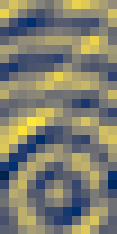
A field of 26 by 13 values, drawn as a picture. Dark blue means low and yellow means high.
Rings spread out from the bottom middle. The ninth with the highest average is the middle left. No row or column stands out. There is no overall slope.
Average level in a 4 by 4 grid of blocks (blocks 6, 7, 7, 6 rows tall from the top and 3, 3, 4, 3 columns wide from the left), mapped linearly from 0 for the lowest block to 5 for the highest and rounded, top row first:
3145 / 1331 / 3224 / 3102
